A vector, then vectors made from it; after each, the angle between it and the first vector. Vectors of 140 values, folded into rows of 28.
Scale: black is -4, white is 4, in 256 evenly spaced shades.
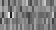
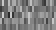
nearly opposite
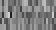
nearly parallel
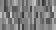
partly opposed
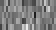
orthogonal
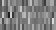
nearly opposite
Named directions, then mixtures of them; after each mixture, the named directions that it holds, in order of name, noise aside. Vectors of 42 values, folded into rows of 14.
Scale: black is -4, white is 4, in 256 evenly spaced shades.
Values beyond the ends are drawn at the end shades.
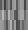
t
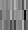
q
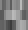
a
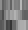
a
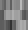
a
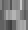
a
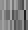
a, q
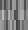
t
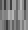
a, t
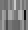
q, t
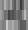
a, t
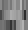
a, q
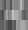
a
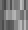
a, q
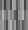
t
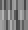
t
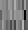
q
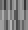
t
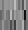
q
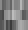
a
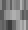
a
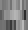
a, q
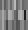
q, t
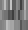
a, t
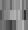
a, q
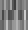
q, t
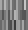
q, t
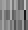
a, q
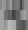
a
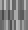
t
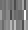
q
